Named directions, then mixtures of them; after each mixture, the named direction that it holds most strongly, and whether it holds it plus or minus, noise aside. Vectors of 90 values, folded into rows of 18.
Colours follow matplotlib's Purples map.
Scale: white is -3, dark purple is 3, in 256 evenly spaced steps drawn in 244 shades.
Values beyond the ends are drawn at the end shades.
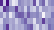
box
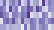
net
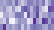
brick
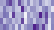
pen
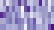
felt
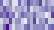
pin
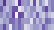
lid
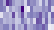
felt, minus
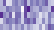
pen, minus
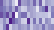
pin, plus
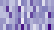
net, minus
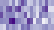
brick, minus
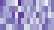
lid, plus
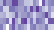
pin, minus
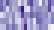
felt, minus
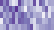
box, plus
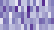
net, plus
